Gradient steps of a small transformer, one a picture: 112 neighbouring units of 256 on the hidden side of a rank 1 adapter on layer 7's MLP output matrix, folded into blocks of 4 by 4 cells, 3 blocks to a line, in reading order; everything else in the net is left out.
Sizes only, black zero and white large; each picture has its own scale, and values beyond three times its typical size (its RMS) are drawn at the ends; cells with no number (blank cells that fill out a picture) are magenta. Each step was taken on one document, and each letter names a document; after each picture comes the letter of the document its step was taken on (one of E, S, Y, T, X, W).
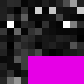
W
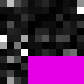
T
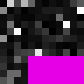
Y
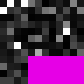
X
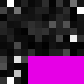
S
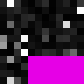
T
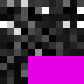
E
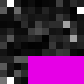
S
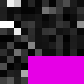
E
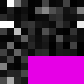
E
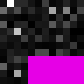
X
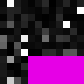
T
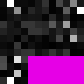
S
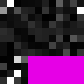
S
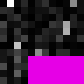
X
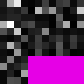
E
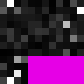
S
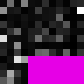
Y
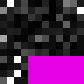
S
